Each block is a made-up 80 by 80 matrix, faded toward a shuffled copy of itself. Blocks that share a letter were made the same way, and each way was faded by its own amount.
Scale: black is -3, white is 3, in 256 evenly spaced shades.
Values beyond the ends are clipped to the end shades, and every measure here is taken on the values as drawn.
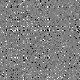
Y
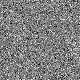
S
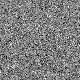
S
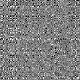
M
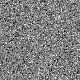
S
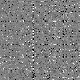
Y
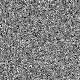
S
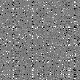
Y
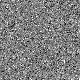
S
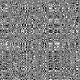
M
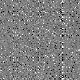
Y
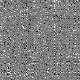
Y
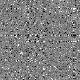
Y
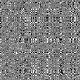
M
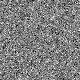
S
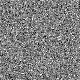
S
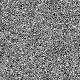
S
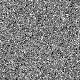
S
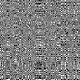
M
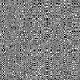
M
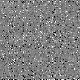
Y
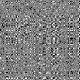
M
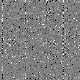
Y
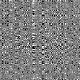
M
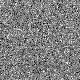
S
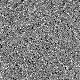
S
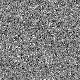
S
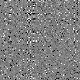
Y
